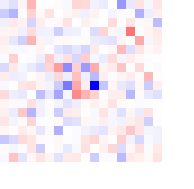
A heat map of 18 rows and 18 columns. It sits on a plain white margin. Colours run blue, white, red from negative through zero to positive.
Seam: none. Roughest part: centre. Slope: none. Histogram: skewed, a long tail of low values. Odd patch: rougher, in the centre. Average level on the scale: 50%. Mirror symmetry: none.
